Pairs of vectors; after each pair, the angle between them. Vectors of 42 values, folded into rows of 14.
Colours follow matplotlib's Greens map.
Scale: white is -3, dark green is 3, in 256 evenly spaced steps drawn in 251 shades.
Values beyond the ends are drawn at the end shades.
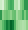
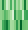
orthogonal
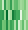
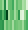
partly aligned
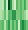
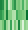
nearly opposite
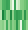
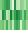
nearly parallel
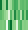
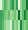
orthogonal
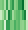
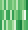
partly opposed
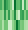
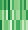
partly aligned
